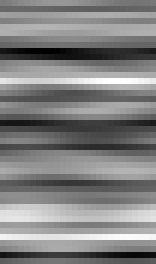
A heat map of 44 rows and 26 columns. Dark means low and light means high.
Average level on the scale: 50%. Slope: none. Grain: streaks across. Ninth with the highest average: bottom left.
